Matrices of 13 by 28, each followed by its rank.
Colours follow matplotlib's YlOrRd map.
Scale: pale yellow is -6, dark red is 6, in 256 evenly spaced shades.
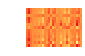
two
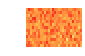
full rank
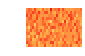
full rank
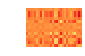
two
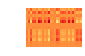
one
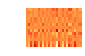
two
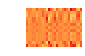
two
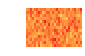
full rank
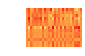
two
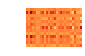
two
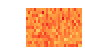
full rank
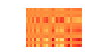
one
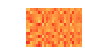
two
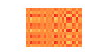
one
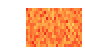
full rank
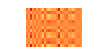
one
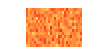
full rank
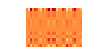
one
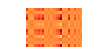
one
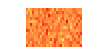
full rank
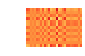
one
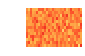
full rank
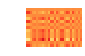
one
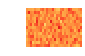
full rank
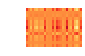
one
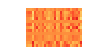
two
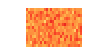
full rank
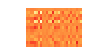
two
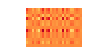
one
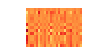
two
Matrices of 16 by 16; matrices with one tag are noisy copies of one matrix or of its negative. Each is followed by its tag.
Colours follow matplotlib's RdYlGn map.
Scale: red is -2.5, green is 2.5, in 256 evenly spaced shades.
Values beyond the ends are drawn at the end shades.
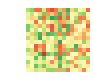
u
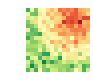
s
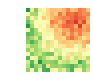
s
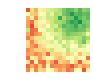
s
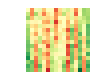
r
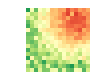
s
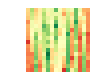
r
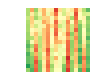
r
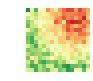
s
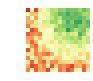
s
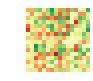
u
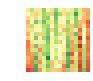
r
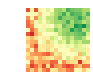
s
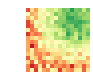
s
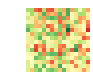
u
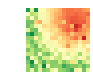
s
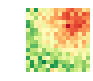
s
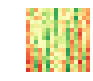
r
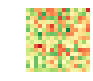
u
